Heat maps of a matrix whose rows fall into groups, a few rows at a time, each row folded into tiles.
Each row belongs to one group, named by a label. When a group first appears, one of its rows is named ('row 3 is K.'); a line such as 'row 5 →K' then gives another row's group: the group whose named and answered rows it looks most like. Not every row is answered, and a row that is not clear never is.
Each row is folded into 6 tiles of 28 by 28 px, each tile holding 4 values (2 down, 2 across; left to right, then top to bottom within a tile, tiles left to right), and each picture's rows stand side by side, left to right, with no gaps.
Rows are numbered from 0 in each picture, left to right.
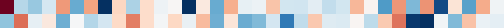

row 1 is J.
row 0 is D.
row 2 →D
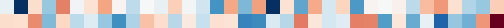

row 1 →D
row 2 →J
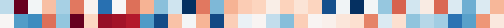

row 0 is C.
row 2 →J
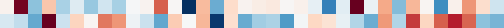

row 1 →J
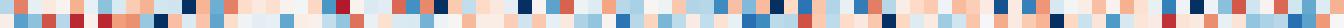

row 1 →J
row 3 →J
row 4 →D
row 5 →J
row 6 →J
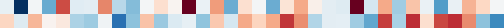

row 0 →J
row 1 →C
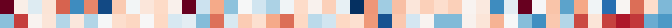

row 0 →D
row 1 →C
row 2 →J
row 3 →C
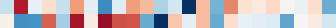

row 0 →C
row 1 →J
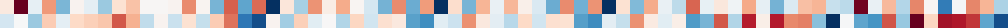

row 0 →C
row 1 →D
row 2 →D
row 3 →D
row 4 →C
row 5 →C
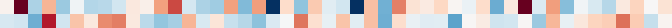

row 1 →D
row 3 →C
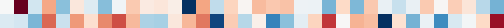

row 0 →C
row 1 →J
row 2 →J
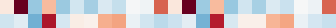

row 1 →C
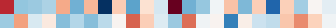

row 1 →D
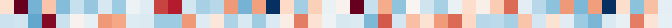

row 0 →C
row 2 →C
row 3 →D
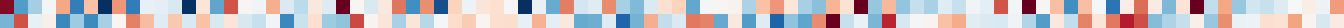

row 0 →D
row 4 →J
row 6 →C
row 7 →C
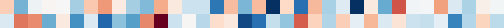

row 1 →D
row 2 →J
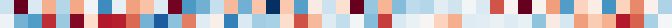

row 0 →C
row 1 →D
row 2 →C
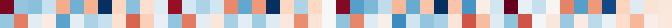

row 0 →D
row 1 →D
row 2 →D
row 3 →D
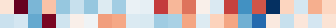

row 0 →C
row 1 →D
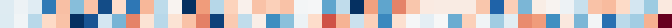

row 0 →D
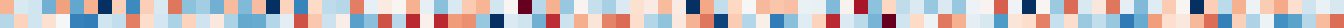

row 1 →D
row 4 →J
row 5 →C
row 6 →J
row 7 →J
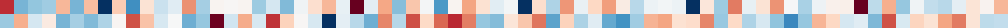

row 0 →D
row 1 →C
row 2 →C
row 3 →J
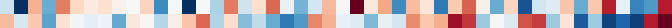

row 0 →J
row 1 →J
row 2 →C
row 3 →J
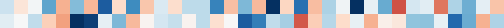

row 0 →D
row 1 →D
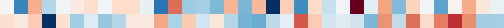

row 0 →J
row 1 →D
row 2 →C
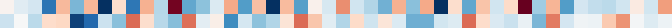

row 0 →D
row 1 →D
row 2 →D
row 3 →C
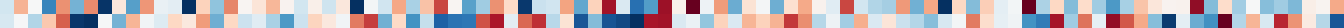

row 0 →D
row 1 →J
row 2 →J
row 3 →J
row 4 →C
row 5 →D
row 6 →C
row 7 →C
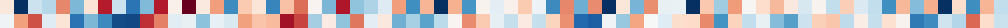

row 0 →J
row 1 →C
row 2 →D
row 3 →D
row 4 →J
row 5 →D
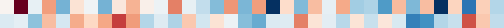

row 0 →C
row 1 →D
